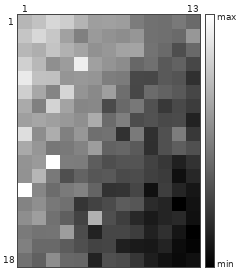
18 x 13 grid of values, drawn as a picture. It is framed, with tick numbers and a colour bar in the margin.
The ninth with the lowest average is the bottom right. The field climbs toward the top left. Neither half mirrors the other.
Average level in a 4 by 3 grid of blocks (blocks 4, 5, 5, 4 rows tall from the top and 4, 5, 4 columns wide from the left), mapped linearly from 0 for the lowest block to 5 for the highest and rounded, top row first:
543 / 532 / 421 / 310
